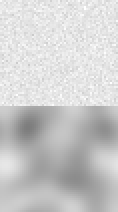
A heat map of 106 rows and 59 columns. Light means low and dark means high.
The table splits into 2 rows of 1 panel. Panel 1,1: very low, fine-grained, faint in contrast. Panel 2,1: low, smooth.
